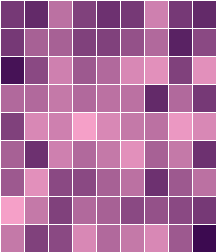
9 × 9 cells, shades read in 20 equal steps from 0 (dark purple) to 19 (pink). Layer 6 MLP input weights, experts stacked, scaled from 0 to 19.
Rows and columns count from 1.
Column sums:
86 94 106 103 101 110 102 88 75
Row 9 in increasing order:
0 7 8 10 12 14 14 16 16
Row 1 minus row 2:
0 -7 2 0 -2 -3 3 3 -4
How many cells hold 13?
6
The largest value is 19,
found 2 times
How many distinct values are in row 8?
8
